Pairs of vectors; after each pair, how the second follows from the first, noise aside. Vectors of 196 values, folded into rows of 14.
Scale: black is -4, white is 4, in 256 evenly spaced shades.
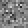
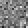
shuffled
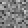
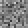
shuffled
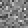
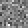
shuffled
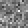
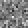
wrapped around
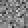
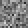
shuffled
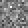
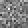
shuffled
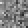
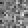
negated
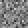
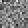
shuffled
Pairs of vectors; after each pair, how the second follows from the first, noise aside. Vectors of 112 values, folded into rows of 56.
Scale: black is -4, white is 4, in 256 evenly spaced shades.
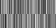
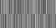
shrunk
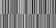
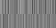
shrunk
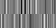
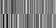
wrapped around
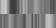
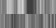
wrapped around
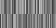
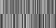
wrapped around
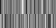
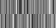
wrapped around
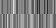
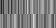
wrapped around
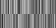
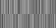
shrunk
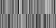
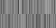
shrunk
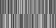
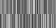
wrapped around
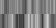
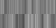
shrunk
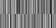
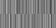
shrunk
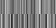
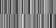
wrapped around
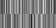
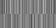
shrunk
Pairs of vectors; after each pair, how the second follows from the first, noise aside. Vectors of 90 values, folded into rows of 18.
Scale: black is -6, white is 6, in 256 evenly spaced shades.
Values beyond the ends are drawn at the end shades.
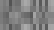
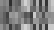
scaled up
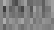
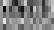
scaled up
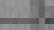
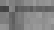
reversed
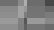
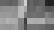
scaled up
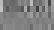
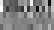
scaled up
